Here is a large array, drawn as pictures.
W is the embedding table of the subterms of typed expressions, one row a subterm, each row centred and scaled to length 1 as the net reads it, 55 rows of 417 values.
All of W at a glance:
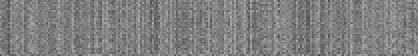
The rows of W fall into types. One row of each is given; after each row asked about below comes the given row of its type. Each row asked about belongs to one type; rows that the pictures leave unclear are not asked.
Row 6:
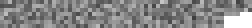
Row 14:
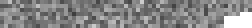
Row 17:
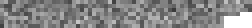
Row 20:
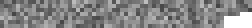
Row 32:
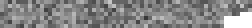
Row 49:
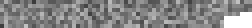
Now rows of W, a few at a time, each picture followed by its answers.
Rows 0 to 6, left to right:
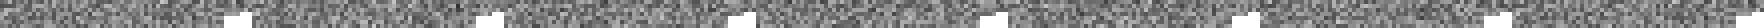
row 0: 6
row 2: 20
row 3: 20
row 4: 14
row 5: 6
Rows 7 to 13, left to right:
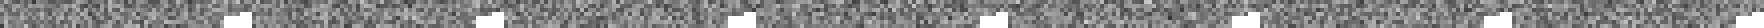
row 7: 49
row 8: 49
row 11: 17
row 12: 20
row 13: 14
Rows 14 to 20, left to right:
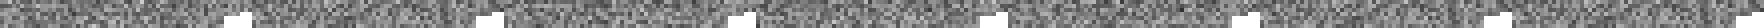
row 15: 20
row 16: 14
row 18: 32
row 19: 20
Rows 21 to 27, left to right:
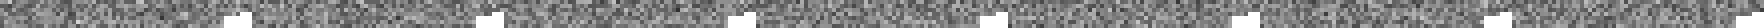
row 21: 17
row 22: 32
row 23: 32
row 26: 49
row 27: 20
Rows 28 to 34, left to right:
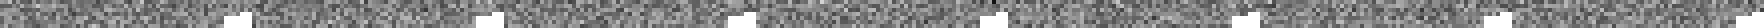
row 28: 14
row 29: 17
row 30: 20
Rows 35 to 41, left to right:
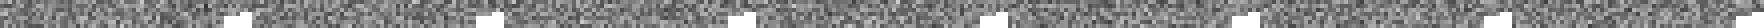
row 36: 6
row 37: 6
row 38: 14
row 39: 14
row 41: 20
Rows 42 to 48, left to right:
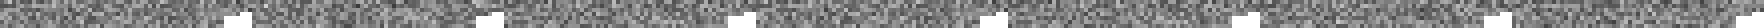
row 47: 6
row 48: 14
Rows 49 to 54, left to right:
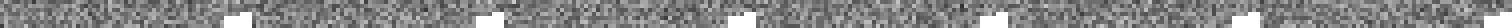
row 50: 17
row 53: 14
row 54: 6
